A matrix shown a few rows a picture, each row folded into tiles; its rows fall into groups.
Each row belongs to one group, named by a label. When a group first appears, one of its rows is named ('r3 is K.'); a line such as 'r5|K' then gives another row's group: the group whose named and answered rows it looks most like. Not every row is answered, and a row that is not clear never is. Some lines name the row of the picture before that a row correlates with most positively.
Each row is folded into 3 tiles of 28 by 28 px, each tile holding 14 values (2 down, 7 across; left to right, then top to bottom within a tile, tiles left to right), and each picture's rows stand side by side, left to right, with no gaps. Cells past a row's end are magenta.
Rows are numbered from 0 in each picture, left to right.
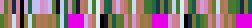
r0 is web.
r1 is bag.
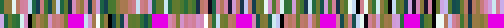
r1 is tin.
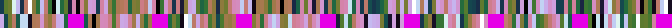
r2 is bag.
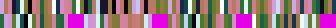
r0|web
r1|tin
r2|web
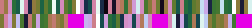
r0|web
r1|tin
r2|tin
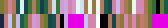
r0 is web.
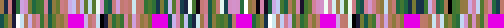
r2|web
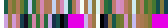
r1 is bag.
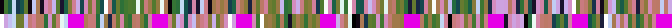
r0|tin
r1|web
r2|tin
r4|bag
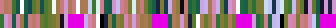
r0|web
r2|web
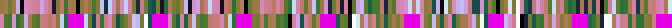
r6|bag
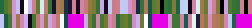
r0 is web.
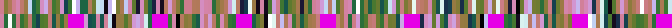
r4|web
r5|web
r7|tin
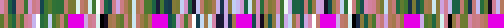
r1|bag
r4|bag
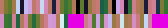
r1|tin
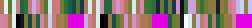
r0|bag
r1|bag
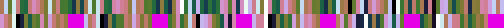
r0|bag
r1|bag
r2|web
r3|bag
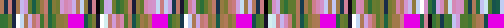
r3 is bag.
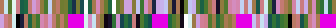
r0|bag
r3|tin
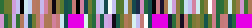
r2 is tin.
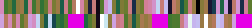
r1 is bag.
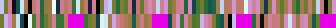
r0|web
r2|web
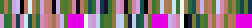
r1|tin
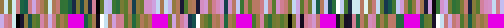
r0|bag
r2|web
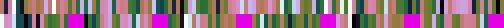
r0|tin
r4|bag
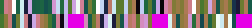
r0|web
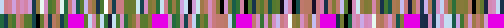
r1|web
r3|tin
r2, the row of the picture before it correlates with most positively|1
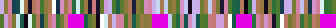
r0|web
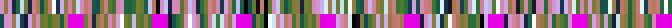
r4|bag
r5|web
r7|web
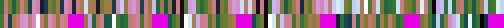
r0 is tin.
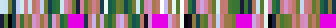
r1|web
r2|bag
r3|bag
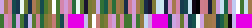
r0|web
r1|tin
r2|web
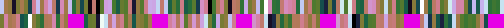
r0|web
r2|tin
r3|bag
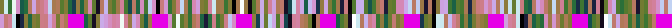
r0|bag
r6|bag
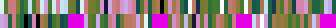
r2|web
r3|tin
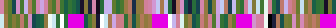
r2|tin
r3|bag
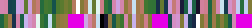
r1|bag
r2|web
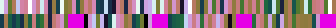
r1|web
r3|web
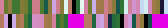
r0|tin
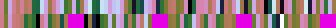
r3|web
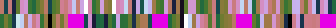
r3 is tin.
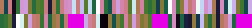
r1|bag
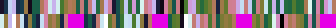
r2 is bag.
